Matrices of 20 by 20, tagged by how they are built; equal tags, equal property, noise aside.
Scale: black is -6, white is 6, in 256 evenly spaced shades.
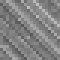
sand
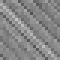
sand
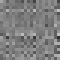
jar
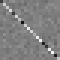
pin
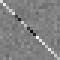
pin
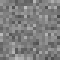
jar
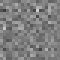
jar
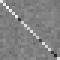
pin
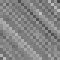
sand
